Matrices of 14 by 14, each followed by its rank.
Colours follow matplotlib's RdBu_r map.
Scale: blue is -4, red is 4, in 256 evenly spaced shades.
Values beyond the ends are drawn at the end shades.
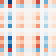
one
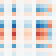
one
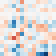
three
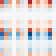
one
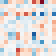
three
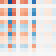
one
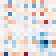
three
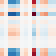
one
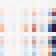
one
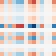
one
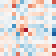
three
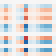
one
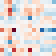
three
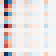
one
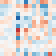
three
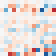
three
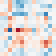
three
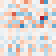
three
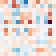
three
